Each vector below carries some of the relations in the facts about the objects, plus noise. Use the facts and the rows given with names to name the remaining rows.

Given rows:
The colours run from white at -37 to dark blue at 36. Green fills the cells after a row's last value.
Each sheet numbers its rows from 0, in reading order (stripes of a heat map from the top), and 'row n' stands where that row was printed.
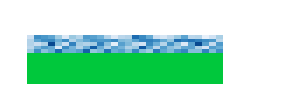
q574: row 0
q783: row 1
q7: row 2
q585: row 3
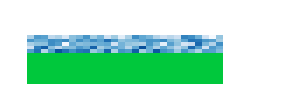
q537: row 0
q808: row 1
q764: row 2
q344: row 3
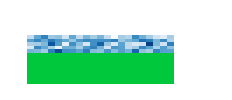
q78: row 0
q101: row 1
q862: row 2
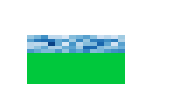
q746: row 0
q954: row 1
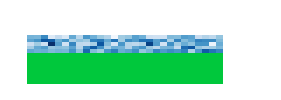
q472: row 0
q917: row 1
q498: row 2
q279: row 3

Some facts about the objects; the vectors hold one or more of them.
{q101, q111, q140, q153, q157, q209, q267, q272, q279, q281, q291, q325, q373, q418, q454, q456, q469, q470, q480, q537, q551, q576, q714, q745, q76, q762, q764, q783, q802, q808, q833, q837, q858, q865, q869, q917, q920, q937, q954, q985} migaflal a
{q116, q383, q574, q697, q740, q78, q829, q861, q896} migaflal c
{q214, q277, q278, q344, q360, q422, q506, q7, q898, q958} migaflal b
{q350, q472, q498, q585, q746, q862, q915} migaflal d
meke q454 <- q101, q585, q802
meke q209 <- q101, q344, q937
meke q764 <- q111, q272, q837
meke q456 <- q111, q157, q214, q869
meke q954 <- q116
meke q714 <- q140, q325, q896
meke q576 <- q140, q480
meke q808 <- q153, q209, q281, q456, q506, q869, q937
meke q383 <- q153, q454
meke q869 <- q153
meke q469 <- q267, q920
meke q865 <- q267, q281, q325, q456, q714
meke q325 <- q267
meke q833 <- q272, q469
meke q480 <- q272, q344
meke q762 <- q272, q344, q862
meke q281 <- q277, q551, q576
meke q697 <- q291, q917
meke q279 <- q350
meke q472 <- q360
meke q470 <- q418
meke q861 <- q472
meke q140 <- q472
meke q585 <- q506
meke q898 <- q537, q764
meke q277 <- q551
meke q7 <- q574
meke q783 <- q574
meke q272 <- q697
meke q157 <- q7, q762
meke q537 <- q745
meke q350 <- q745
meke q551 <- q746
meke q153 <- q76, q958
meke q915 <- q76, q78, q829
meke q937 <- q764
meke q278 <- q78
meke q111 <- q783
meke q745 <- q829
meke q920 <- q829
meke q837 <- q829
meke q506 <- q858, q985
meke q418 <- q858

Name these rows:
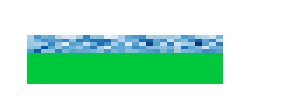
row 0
q157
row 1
q506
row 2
q861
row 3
q116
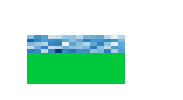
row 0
q915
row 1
q869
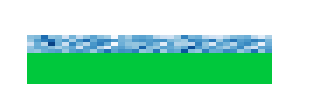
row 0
q896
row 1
q76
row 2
q456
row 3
q762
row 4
q153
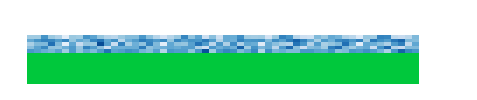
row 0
q551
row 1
q740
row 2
q281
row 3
q383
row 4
q865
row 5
q422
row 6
q373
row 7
q278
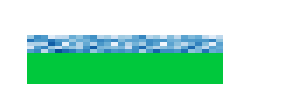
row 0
q350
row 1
q469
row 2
q920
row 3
q937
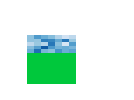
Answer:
q480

